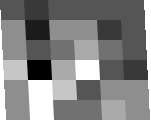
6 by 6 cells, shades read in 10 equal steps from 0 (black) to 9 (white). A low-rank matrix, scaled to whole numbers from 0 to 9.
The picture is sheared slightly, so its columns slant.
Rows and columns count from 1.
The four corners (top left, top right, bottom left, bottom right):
3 3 5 5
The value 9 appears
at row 4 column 4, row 5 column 2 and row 6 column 2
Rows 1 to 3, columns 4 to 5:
3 3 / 5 2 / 6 4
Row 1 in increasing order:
2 3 3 3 3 3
